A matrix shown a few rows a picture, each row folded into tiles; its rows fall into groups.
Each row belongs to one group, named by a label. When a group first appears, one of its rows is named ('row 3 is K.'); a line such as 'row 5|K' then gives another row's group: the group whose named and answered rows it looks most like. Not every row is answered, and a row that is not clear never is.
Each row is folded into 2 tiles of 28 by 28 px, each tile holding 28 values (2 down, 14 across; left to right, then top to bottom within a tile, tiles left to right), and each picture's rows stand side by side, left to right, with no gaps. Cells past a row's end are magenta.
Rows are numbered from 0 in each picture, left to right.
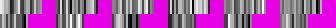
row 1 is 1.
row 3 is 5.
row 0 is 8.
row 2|8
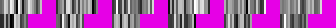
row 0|5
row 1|5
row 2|1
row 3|5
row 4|8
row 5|8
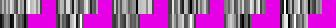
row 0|5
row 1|5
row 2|5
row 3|1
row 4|8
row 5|1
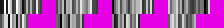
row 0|1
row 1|5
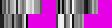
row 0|5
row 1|1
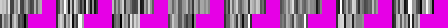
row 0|8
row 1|1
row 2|1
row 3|8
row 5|5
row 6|1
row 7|1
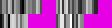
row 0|1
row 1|1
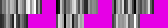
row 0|5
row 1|1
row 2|1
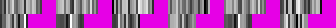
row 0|5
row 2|5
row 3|8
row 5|1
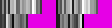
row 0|5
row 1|5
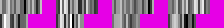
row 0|8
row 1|1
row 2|8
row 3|8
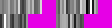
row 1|8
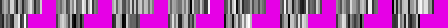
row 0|5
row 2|8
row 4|1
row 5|1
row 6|8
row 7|5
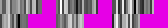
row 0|8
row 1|1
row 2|1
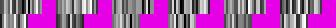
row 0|1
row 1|5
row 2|8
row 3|1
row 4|8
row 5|1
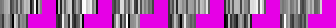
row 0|8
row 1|5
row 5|8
